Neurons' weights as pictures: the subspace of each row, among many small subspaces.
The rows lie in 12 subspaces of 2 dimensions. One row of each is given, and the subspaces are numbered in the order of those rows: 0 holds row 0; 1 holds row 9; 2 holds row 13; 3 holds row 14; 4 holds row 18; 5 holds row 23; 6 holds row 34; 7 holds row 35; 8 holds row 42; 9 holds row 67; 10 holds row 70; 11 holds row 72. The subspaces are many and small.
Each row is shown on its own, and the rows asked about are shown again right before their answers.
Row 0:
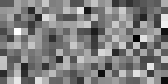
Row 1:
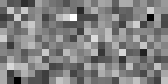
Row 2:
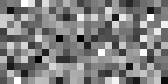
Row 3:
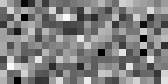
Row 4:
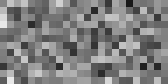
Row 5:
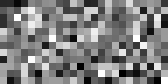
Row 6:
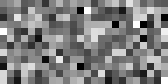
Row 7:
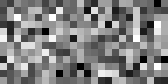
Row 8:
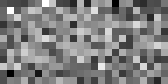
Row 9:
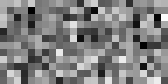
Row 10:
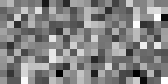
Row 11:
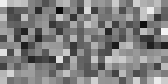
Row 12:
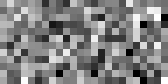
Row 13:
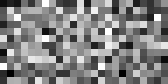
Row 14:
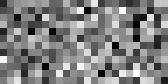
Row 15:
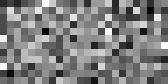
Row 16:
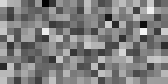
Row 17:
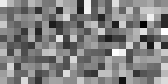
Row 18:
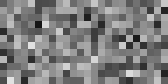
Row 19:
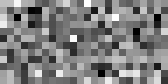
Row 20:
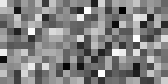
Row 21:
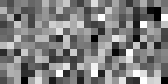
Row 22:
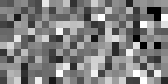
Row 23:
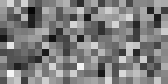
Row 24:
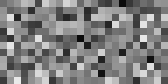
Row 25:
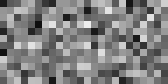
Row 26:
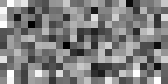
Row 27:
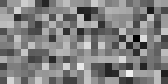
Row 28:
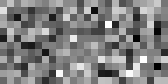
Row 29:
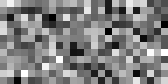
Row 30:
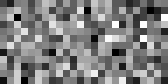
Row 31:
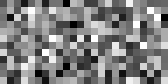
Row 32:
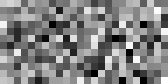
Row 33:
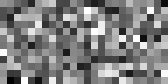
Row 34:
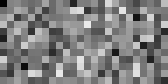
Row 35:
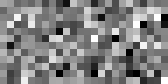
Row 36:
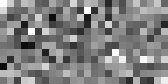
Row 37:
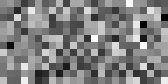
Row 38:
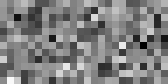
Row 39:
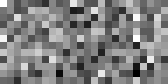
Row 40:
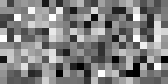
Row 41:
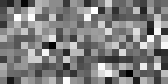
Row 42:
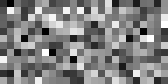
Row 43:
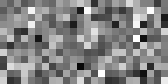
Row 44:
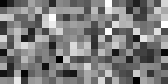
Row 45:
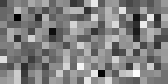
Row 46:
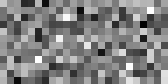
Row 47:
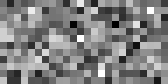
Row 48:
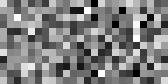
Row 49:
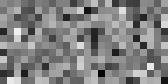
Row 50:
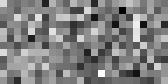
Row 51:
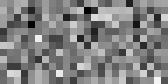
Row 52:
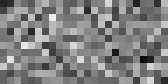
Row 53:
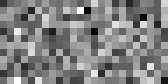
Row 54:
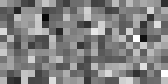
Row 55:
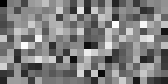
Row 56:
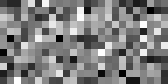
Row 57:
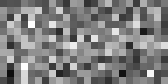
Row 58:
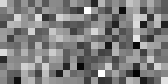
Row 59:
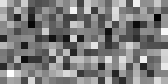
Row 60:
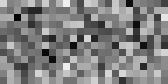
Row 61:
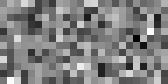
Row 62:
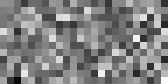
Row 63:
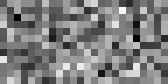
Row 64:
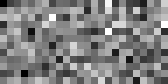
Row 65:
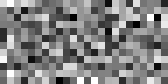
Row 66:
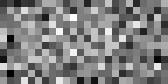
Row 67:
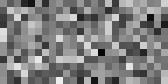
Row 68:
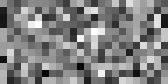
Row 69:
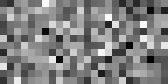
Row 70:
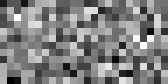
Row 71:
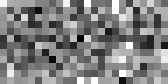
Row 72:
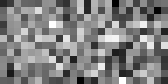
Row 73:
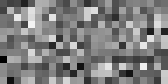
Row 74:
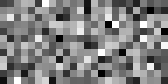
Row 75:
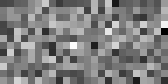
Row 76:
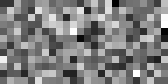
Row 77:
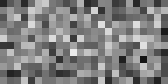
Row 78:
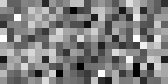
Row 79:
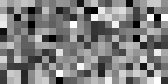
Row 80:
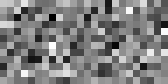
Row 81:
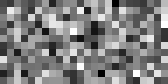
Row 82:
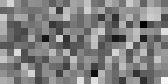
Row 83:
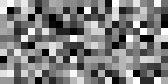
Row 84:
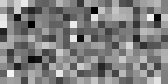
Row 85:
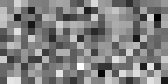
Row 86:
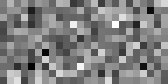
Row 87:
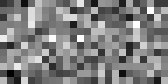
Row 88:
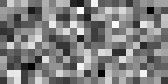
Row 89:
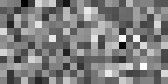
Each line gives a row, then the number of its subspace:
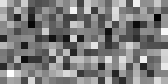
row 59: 5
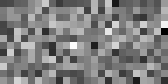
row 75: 0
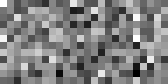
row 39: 6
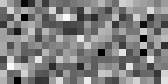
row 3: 9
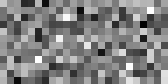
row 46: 9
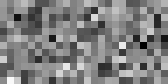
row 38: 10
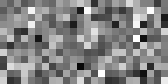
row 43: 1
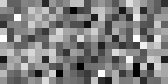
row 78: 6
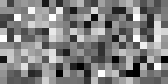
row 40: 6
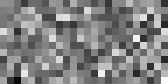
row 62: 0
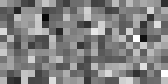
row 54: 4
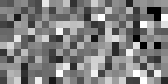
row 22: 7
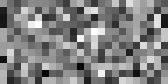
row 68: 8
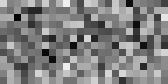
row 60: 11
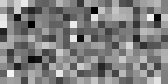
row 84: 1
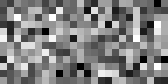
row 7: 6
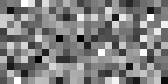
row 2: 9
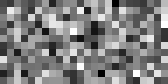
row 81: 8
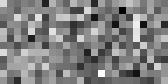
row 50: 3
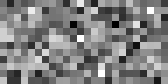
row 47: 5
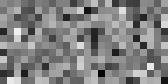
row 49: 0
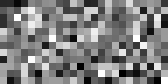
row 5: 0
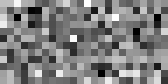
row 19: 0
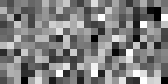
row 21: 7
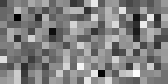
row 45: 3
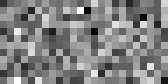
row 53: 0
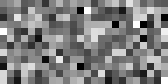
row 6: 1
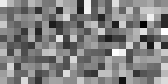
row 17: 11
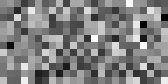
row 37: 11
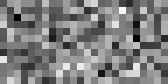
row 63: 3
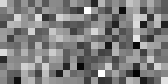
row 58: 3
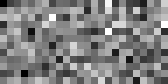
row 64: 10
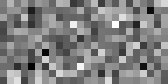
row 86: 5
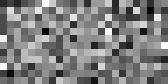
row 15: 2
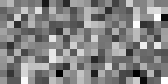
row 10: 7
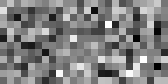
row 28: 6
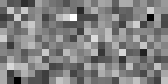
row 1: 9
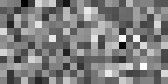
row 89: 4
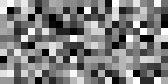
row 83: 8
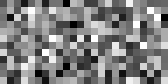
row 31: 11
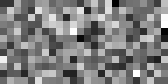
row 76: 8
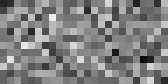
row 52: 6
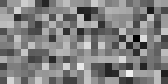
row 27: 4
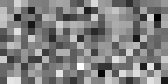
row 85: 0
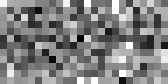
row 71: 11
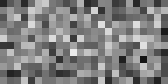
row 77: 5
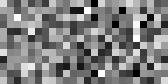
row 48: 3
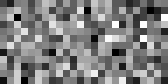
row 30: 11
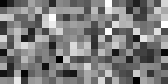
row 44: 10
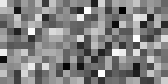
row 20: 3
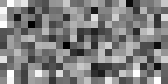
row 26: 8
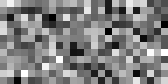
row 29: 10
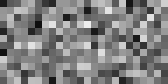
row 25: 4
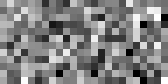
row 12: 7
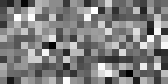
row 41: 10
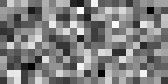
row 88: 5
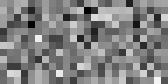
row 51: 1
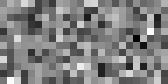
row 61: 10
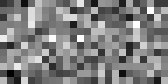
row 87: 5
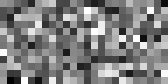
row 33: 4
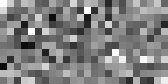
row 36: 6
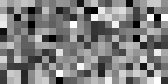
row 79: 1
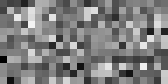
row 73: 10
